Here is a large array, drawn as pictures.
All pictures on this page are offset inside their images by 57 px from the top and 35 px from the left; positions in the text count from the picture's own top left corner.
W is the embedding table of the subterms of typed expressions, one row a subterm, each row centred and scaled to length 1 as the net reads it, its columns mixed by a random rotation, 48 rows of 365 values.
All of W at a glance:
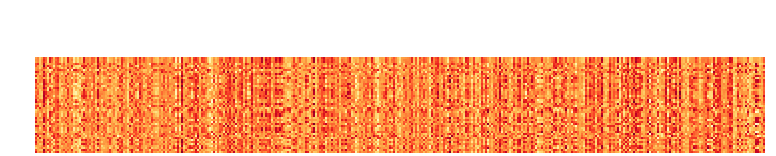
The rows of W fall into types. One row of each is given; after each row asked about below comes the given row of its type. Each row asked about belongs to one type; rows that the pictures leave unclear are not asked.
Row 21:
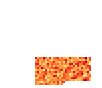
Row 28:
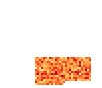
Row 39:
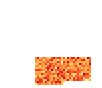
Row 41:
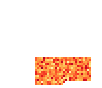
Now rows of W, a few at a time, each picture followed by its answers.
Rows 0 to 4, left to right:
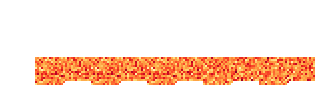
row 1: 28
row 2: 28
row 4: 41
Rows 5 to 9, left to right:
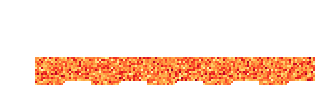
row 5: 28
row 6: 39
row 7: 41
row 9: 21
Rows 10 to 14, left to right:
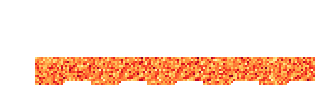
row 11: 21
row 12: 21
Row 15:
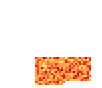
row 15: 21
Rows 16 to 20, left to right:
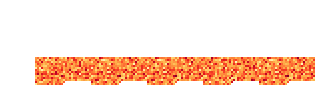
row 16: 28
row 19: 41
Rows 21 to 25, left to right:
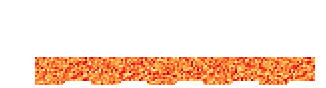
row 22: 21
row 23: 28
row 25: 21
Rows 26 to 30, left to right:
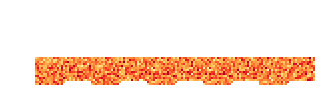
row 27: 28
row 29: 28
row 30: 21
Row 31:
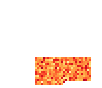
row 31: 41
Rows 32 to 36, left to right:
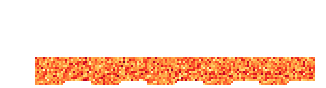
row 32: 21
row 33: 28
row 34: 41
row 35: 28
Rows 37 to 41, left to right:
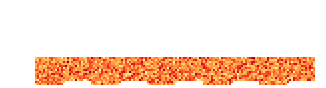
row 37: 28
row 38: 21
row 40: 21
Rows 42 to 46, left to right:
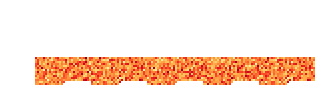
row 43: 41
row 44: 28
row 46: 41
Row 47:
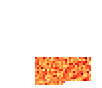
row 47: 21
